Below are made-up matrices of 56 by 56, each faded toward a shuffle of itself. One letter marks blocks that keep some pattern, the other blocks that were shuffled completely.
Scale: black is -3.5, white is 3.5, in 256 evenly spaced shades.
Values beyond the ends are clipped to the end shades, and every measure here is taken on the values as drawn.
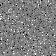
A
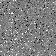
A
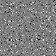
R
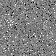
A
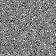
A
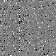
R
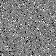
A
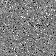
A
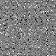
R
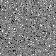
A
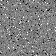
A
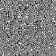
R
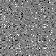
R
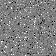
A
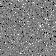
A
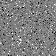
A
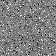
A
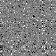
R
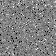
A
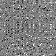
R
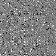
R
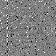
R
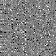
R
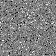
A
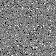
A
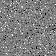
A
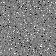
A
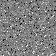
A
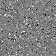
A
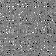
R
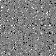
R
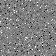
A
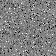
A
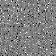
R
